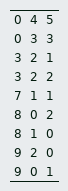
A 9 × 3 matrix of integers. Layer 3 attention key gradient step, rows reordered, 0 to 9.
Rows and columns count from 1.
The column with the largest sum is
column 1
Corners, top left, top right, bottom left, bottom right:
0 5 9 1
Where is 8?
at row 6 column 1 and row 7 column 1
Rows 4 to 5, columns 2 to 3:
2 2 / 1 1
